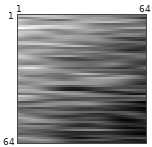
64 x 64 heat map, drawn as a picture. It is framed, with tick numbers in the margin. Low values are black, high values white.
Ninth with the lowest average: bottom right. Ninth with the highest average: top left. Grain: streaks across. Mirror symmetry: none. Slope: up to the top left.
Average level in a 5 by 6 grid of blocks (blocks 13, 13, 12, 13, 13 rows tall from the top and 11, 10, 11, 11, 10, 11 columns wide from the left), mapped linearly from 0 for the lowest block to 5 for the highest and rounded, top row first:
554433 / 443322 / 433332 / 332211 / 321110
